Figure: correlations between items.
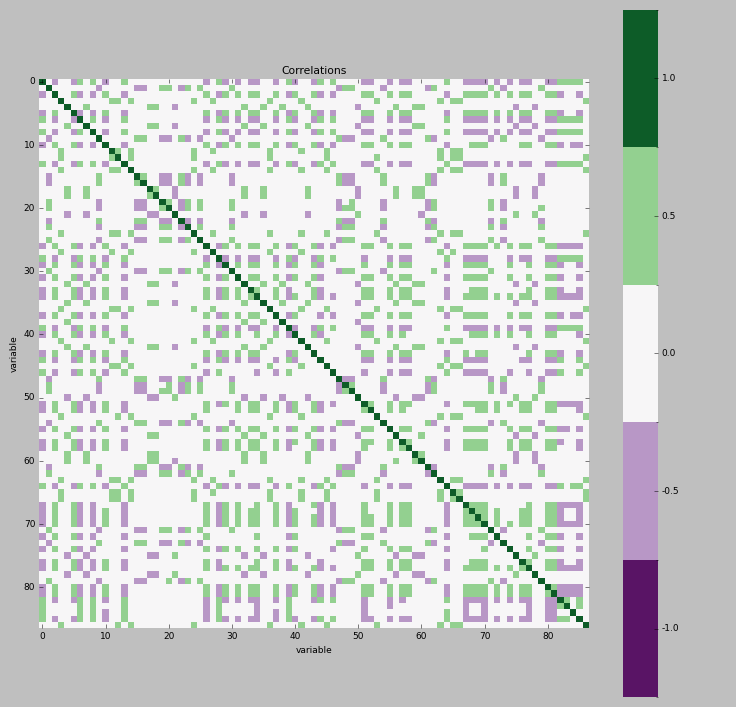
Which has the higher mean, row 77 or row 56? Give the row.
77
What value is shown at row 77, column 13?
-0.5
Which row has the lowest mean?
85
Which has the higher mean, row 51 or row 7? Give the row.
51
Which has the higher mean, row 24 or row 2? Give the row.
2
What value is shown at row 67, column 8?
-0.5
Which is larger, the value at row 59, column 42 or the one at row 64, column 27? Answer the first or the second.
the first
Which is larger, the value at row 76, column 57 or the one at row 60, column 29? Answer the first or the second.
the first
